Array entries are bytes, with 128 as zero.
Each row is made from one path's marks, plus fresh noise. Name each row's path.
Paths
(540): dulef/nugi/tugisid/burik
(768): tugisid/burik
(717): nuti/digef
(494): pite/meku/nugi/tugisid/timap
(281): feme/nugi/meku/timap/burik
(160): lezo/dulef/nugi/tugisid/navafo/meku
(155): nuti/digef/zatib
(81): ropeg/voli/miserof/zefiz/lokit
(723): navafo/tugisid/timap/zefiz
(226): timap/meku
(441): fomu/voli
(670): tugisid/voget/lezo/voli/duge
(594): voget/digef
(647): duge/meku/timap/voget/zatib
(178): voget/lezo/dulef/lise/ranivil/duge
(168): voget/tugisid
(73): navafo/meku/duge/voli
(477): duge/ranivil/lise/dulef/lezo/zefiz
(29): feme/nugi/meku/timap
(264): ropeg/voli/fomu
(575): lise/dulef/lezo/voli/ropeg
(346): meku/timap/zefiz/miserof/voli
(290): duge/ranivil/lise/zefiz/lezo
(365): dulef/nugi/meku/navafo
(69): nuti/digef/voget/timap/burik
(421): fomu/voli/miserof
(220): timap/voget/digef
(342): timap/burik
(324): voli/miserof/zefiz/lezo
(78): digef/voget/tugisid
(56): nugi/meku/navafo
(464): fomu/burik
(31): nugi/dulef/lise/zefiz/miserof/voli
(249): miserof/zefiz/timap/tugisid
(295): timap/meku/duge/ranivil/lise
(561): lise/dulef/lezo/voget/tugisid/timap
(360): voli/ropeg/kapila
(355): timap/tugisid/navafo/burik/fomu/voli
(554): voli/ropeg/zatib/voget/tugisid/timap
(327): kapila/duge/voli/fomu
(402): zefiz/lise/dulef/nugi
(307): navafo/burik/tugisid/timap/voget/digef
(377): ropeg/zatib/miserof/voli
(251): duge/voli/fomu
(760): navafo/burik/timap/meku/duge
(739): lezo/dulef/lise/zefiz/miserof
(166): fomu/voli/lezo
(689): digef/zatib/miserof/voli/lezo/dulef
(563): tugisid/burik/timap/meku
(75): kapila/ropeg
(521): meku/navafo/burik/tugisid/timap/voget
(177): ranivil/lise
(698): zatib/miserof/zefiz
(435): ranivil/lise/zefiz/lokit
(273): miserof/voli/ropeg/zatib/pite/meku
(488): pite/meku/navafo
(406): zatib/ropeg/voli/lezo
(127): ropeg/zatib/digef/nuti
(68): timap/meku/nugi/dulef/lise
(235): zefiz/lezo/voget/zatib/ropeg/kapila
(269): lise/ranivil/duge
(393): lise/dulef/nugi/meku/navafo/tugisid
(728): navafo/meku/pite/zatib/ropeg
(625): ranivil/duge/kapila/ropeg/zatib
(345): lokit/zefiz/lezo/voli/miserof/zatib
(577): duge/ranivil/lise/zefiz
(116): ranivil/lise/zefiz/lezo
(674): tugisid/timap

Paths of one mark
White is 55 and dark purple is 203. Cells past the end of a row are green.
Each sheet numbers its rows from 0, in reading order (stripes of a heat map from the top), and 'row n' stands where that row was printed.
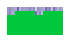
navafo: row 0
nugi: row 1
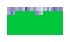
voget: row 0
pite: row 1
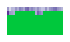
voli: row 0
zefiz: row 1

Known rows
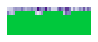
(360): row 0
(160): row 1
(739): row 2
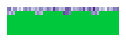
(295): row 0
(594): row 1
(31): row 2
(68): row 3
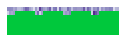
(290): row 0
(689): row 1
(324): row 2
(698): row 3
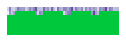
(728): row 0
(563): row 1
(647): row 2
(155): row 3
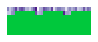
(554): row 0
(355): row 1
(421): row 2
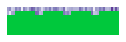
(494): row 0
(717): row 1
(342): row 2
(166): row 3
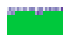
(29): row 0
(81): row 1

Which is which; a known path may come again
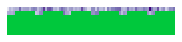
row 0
(273)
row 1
(554)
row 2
(269)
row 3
(346)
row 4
(674)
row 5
(393)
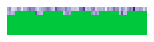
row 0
(488)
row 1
(264)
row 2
(116)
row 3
(226)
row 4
(127)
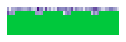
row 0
(464)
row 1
(365)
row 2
(647)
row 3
(477)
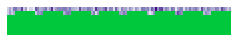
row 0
(625)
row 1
(723)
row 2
(249)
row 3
(689)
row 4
(29)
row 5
(670)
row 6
(81)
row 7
(594)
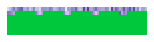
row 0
(377)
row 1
(360)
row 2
(166)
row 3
(575)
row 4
(540)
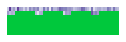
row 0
(56)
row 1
(494)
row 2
(290)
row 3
(342)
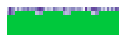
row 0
(402)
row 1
(178)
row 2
(760)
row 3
(561)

